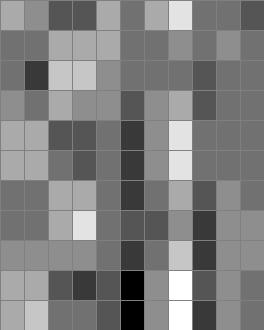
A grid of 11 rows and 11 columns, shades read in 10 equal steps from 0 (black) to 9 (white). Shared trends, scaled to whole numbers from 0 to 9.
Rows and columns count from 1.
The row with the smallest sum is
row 10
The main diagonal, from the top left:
6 4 7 5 4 2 4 5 2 5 4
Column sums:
56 53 53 52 48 26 50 75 34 50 45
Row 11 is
6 7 4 4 3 0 5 9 2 5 4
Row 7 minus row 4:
-1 0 0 1 -1 -1 -1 0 0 1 0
